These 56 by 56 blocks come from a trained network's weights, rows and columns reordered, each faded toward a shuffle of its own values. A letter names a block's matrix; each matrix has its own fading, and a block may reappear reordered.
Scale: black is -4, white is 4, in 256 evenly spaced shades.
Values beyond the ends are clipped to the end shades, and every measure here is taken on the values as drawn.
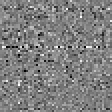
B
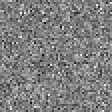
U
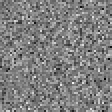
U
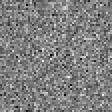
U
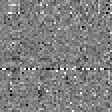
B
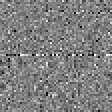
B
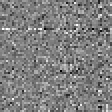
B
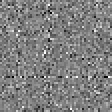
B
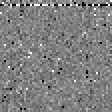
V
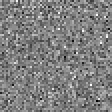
U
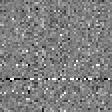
B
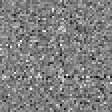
V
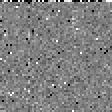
V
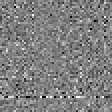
B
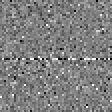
V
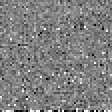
V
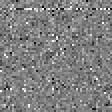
V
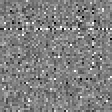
V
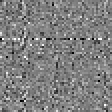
B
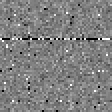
V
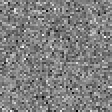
U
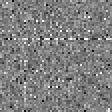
V
